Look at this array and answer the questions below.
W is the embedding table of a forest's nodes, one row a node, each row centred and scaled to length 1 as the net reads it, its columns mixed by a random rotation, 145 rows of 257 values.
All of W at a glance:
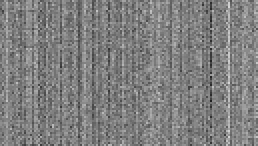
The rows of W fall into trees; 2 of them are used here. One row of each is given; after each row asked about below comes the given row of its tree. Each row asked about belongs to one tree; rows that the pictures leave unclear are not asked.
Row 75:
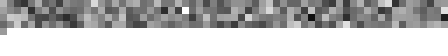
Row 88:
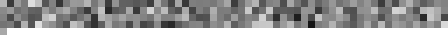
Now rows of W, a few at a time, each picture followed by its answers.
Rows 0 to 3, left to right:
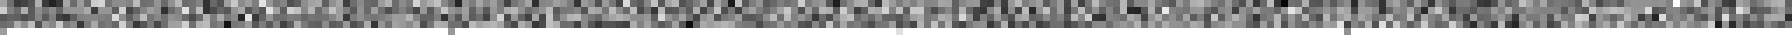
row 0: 75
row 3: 88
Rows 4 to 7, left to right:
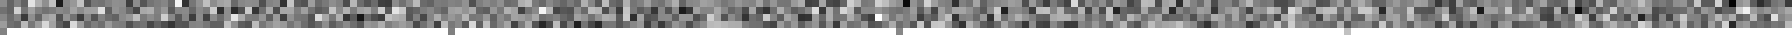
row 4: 88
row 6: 88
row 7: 88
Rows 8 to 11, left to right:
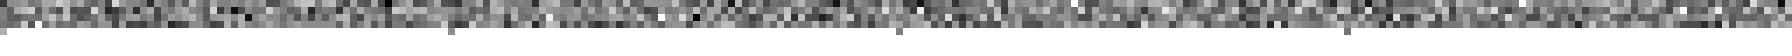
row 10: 75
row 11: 75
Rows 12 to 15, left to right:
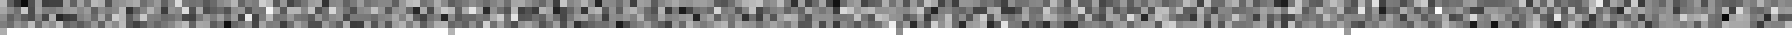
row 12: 75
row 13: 88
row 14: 88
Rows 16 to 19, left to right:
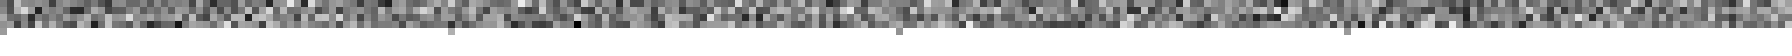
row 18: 88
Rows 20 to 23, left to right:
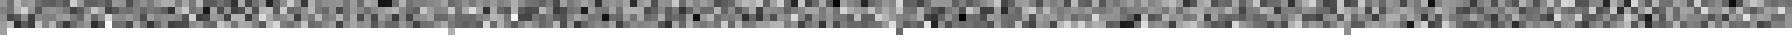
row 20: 88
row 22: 75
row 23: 88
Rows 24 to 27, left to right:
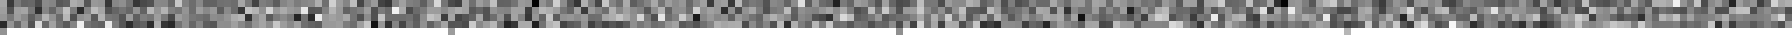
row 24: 88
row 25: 88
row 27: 88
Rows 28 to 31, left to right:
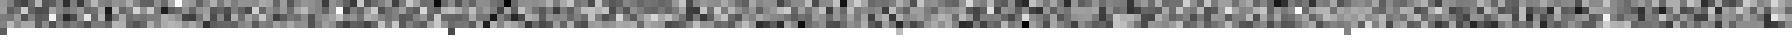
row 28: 75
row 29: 75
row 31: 88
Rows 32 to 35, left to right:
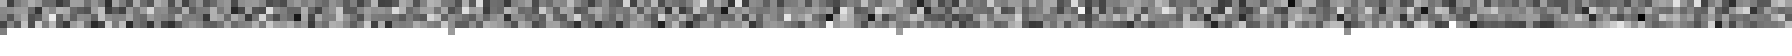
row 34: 75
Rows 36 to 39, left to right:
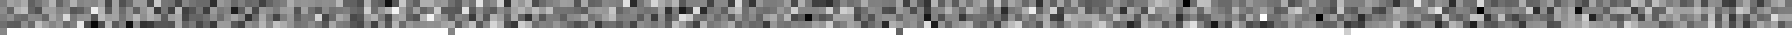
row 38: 75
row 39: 88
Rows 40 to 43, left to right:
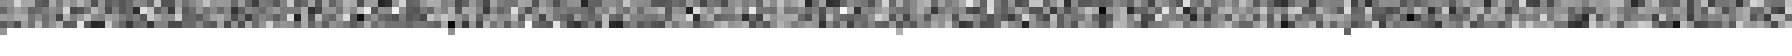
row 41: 88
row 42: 88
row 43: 75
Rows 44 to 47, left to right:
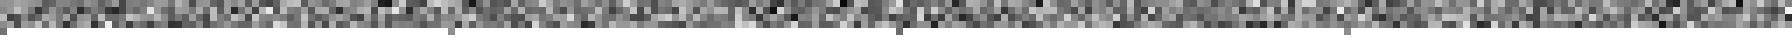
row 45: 75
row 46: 75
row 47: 75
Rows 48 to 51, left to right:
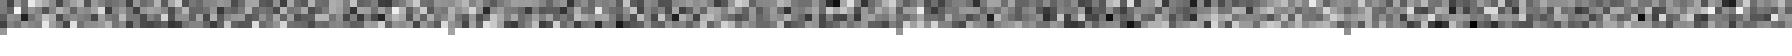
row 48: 88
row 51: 88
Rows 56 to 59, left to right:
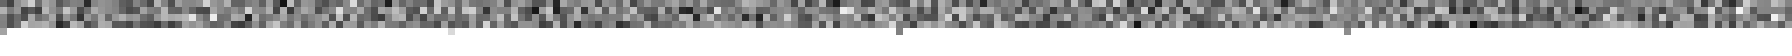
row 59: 88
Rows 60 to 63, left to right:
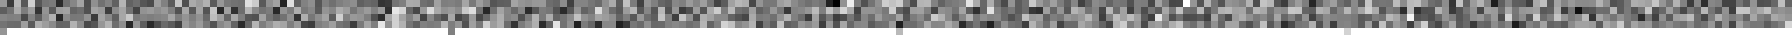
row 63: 88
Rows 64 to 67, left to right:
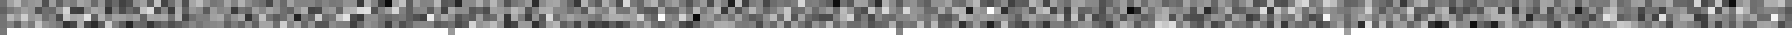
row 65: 88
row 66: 88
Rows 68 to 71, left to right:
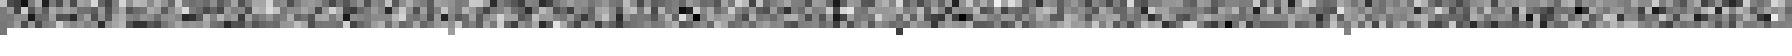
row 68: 75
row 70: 75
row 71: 88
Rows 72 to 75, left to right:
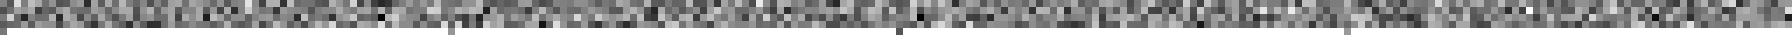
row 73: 88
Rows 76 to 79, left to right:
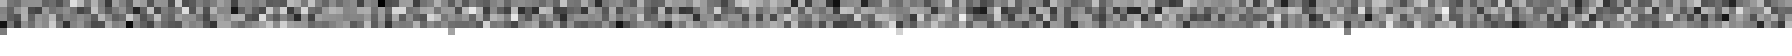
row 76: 88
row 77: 88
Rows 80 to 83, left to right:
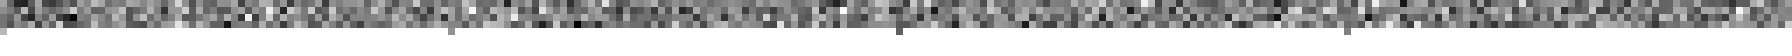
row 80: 75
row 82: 88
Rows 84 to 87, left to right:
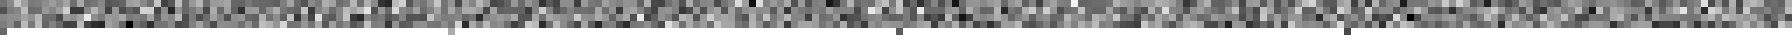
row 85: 88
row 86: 75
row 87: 75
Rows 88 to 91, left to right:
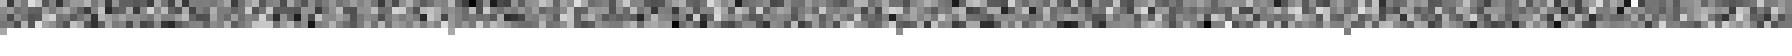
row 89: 75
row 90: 88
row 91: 88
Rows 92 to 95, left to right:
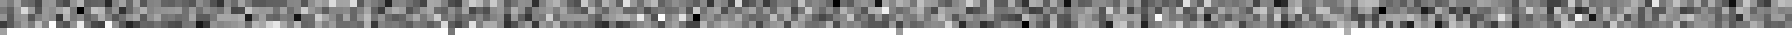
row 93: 88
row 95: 88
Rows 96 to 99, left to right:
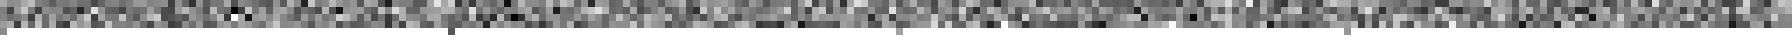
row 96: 88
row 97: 75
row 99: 88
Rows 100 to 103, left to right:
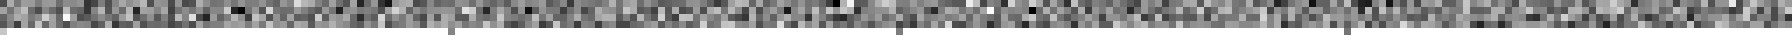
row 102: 88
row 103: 75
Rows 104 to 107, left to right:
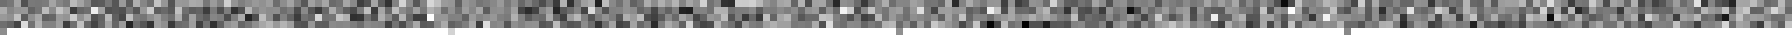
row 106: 88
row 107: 88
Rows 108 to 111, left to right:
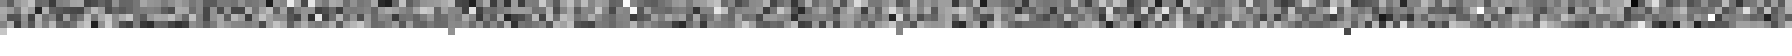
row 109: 75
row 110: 88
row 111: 75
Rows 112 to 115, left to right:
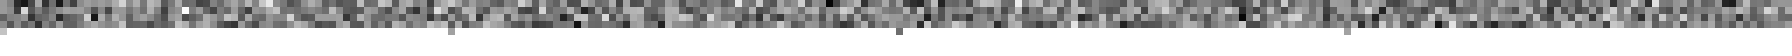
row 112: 75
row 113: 88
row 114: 75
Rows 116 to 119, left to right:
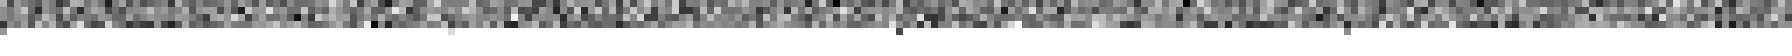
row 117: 88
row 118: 75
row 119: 88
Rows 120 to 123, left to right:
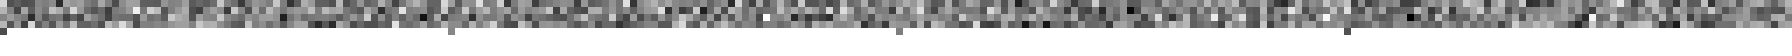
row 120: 75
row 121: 88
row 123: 75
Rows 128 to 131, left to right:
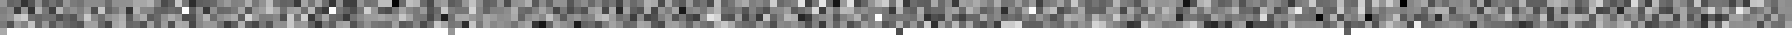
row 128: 75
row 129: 88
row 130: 75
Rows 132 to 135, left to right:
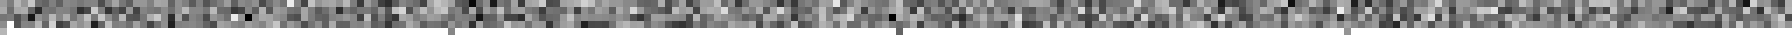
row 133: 75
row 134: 75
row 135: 75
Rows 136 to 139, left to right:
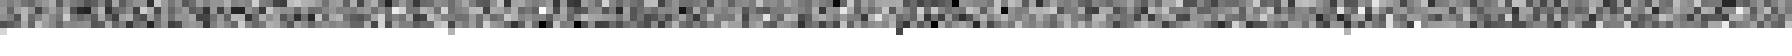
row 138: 75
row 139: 88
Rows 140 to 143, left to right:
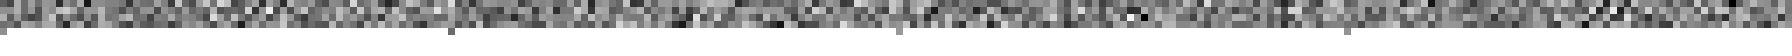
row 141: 75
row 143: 88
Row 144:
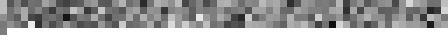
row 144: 75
